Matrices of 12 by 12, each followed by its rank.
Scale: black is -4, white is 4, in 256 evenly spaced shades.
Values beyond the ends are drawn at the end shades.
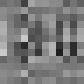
two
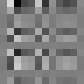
one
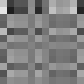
one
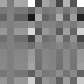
one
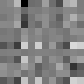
two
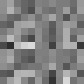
two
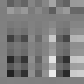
one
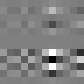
one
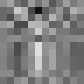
two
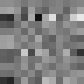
two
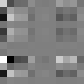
one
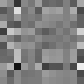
two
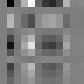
one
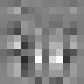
two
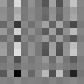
one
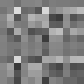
two
